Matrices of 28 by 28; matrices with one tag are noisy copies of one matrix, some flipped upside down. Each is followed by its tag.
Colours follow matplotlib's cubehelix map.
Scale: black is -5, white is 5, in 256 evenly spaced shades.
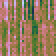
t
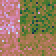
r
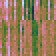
t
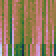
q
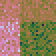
r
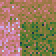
r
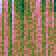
q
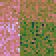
r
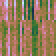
t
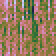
t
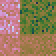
r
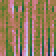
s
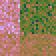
r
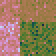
r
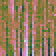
s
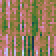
t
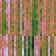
t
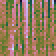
s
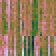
t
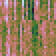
t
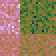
r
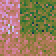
r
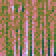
s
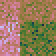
r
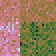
r
